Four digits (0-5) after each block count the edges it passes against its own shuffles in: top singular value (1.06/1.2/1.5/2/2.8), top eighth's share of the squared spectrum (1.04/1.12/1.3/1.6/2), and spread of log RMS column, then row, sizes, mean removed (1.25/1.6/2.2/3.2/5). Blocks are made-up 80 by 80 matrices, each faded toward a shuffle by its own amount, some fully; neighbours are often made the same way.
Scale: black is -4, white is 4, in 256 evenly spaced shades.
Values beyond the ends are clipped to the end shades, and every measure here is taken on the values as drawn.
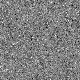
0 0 0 0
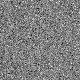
0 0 0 0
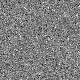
0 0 0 0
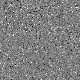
2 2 0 0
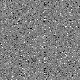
3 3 1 1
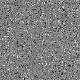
3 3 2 1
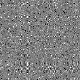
4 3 2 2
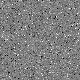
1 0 0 0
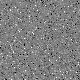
0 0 0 0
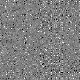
4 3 2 2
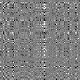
5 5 3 3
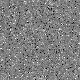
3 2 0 0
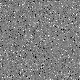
0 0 0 0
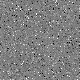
2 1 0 0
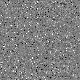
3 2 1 0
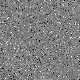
0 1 0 0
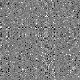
4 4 2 2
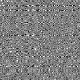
4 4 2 3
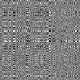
5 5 4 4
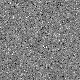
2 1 0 0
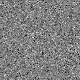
2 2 0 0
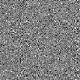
4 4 2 2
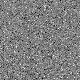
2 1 0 0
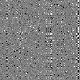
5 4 3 1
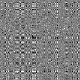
5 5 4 3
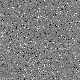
1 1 0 0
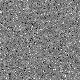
0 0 0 0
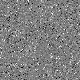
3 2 0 0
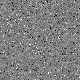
2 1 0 0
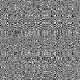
5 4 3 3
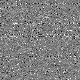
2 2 0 2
